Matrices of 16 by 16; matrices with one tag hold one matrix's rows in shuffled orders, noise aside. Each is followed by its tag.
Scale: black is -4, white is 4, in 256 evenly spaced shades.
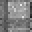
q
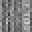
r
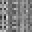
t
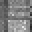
q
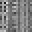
t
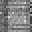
q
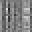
r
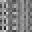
t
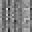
r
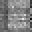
q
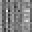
r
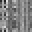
t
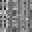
t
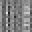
r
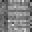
q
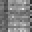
q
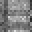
q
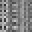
t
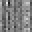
r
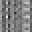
r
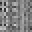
t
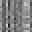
r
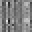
r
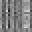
r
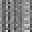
r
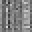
r
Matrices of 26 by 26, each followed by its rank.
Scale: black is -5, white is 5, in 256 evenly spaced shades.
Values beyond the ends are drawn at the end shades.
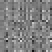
three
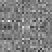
five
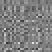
three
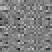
three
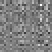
three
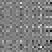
three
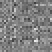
five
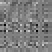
three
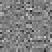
five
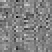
five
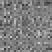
five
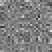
five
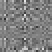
three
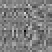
five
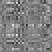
three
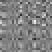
three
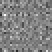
five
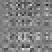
three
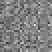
five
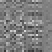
three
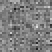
five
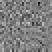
five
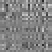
three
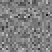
five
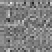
five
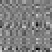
three
